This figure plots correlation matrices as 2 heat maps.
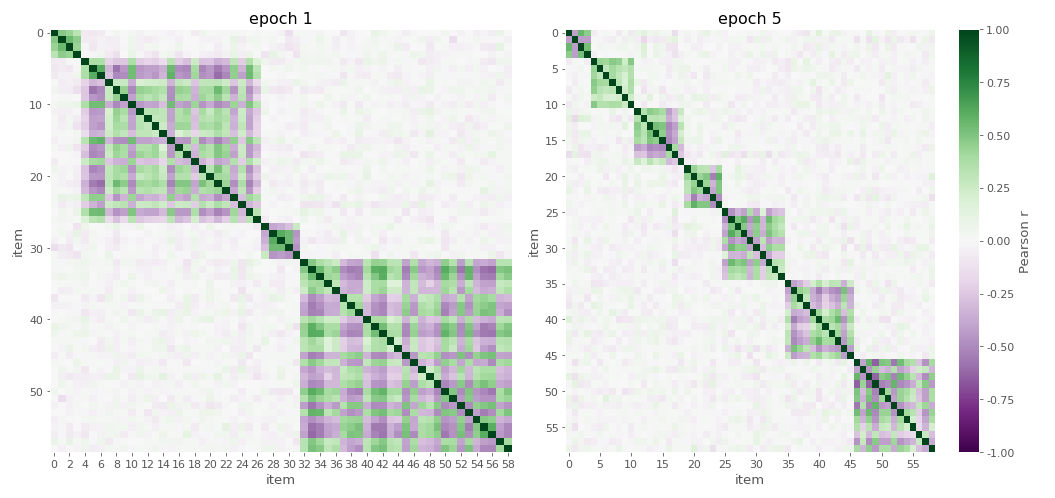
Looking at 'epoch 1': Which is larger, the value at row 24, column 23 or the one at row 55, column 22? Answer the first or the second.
the second
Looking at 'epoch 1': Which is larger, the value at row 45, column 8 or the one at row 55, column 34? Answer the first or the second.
the first
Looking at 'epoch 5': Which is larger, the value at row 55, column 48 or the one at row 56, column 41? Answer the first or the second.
the first
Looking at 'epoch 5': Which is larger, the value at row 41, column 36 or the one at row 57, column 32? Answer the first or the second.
the second
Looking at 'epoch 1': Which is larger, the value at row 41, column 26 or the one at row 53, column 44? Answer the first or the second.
the second
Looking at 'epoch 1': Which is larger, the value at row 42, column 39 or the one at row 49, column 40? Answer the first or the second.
the second
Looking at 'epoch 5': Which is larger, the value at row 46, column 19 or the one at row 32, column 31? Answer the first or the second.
the first
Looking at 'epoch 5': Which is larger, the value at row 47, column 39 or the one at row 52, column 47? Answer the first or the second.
the second
